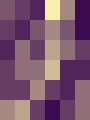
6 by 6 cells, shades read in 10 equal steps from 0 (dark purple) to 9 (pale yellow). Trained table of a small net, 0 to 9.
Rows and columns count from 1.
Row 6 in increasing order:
0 2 2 4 5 6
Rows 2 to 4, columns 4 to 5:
5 3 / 6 4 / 7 1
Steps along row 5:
same up down down up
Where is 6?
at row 3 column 4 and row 6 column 2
